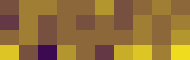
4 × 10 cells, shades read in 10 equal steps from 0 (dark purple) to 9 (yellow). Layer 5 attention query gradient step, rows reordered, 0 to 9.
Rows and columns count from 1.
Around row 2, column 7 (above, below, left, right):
3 4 4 5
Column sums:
17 18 11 18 15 16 17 22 18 24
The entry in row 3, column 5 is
4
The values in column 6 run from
2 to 6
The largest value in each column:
8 5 5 6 4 6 7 8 5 9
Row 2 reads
2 5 3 4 3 4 3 5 4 5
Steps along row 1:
up same down same up down up up down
